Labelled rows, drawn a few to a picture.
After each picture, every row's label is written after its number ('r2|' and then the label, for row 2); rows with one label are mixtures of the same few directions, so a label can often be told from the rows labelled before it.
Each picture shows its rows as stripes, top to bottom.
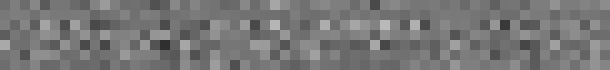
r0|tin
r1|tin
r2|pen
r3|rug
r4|rug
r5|rug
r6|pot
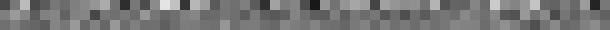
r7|rug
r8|tin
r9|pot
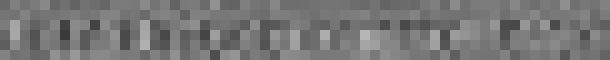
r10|pot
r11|rug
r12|tin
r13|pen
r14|pen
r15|pot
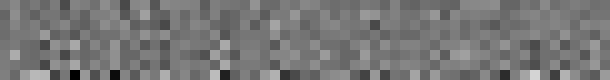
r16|tin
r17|pen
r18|tin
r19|pot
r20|pot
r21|pen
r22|pot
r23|pot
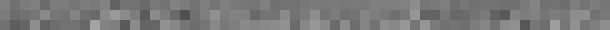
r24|pot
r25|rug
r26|tin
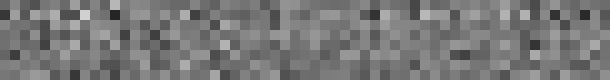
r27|pot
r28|rug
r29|pot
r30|tin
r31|pot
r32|pen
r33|rug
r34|pot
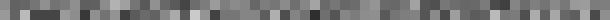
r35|rug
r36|rug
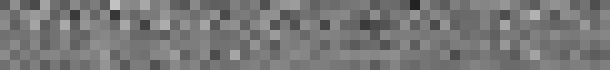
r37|pot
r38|pot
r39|pen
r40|tin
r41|pen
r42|pot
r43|tin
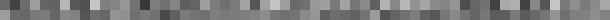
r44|tin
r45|rug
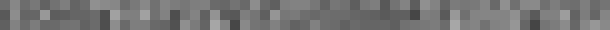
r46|pen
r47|pot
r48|pot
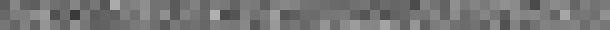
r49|pot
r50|pot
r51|pen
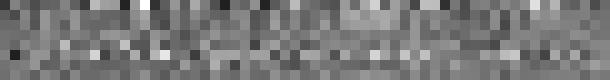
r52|pen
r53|pen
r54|pen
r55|rug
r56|tin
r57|tin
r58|pot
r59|pen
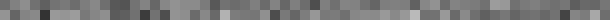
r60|rug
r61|pot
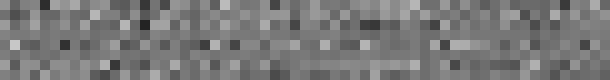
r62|pot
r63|tin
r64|pen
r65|pen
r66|pen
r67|rug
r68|pot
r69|tin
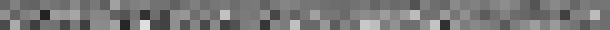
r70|pot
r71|pot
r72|pen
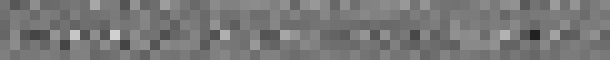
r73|tin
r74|pen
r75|pot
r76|pot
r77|tin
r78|pen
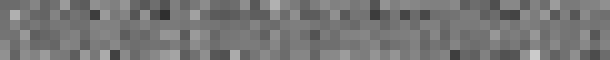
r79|tin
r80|tin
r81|pen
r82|rug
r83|rug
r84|pot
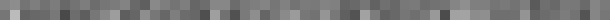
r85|pen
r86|pen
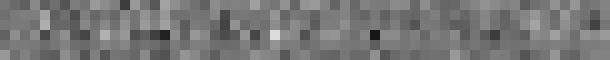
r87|tin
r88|pot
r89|pot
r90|tin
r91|tin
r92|rug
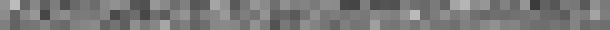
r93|pen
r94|pot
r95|tin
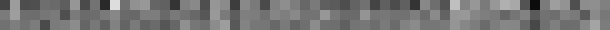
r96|pot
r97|pen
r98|pot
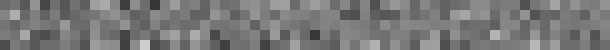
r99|tin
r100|pen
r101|tin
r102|rug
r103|pen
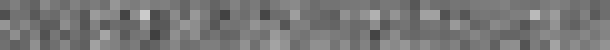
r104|pot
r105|pen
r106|rug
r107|tin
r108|tin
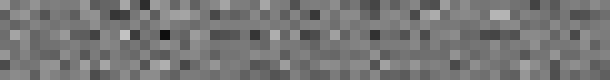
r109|pen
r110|rug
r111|tin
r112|tin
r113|rug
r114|rug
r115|rug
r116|tin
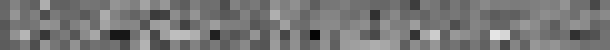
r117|pot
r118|tin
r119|rug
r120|rug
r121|pen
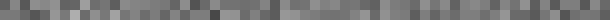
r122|rug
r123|pot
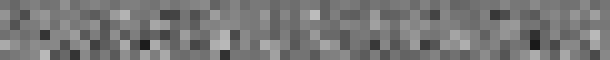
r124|pen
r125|rug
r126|tin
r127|pot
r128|pen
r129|pot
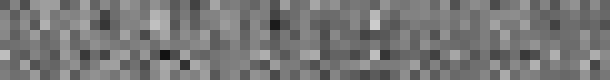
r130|rug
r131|tin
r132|tin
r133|pen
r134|pen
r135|rug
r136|rug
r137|pen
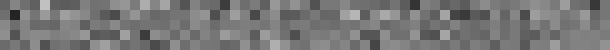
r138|pot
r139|pen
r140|rug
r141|pen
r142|tin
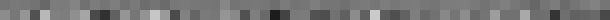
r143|pot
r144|tin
